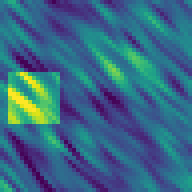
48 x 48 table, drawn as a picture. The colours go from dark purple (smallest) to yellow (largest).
The middle left is the ninth with the highest average. In the middle left lies a patch that is higher than the rest. No overall slope runs across the table. Values change most from cell to cell in the middle left.
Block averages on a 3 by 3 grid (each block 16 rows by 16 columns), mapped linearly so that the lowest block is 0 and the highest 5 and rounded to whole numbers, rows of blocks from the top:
112
502
001
